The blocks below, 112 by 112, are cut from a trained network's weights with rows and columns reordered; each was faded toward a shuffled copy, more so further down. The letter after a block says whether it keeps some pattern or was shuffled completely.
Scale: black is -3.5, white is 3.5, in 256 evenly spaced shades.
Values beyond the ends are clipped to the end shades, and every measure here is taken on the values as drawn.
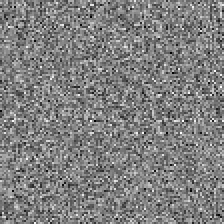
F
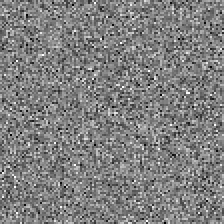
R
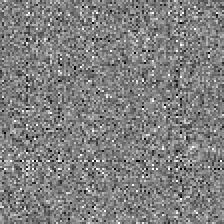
F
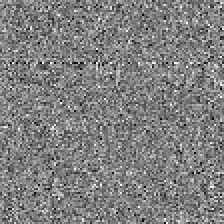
F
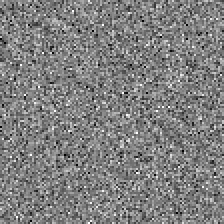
R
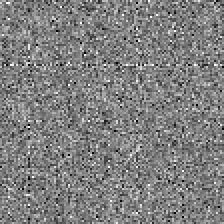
F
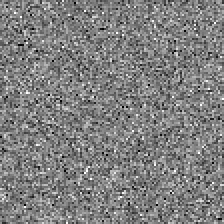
R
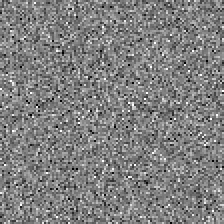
R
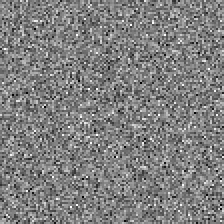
R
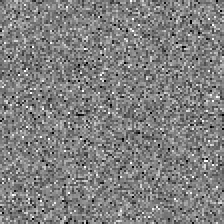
R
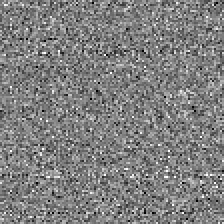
F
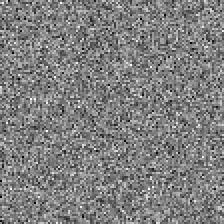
R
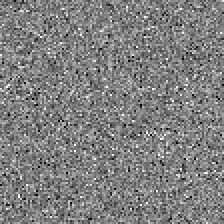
R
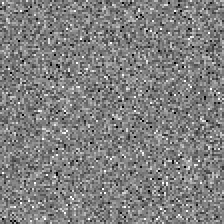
R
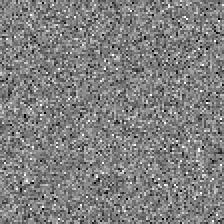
R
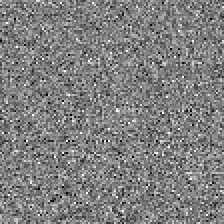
F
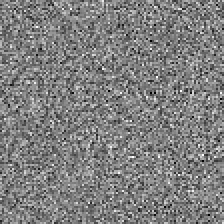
F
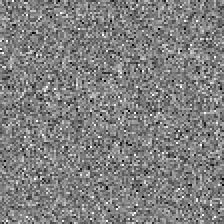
R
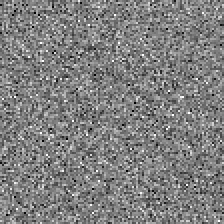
R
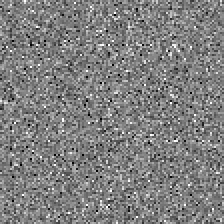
F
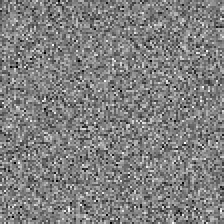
F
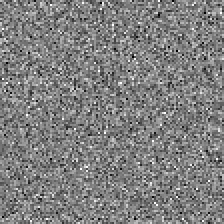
F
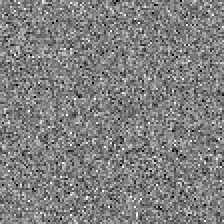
R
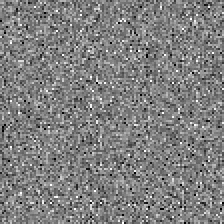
F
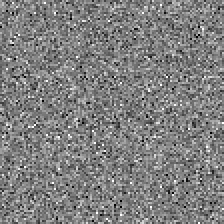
F
